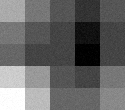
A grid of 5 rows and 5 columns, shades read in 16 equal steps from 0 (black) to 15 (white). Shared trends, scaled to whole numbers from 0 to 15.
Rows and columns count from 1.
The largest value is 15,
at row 5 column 1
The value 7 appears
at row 1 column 2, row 2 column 1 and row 4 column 5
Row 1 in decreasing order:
10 7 5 5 3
